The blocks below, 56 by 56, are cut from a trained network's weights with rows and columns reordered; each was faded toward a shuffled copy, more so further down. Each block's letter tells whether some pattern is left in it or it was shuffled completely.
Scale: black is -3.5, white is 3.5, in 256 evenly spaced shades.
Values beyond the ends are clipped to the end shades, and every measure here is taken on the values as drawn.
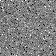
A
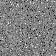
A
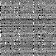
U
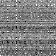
U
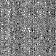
U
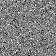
A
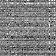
U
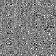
U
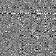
U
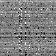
U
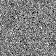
A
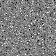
A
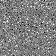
A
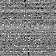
U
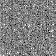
U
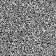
A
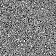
A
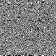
U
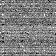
U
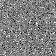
A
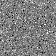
A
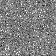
A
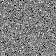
A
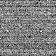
U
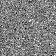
A
